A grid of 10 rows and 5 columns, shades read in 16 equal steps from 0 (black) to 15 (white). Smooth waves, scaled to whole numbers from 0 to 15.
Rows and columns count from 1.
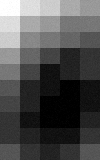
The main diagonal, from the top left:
15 10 7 2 3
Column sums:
76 51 37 31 39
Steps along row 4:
down down down up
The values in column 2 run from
1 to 13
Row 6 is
5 2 1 0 1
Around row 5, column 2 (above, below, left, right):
6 2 7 1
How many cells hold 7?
4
